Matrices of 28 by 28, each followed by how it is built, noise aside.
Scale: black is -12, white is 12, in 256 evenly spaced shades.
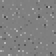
sparse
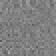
low rank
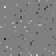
sparse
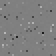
sparse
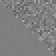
upper triangular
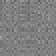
low rank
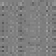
low rank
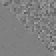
upper triangular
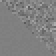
upper triangular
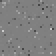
sparse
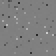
sparse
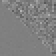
upper triangular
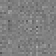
low rank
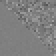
upper triangular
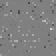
sparse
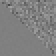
upper triangular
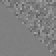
upper triangular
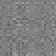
low rank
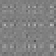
low rank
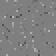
sparse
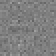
low rank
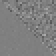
upper triangular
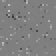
sparse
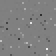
sparse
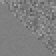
upper triangular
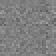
low rank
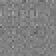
low rank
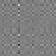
low rank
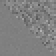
upper triangular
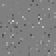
sparse
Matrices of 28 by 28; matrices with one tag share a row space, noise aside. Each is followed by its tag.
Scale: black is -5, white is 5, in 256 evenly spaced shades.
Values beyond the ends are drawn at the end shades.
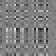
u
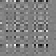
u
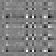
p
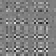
u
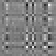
p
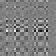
u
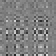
u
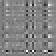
p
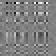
u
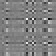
p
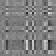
p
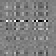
u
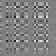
u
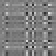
p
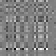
u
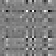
p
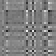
p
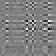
p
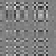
u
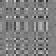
u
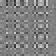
u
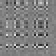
u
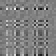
u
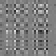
u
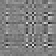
p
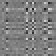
p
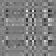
p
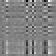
p
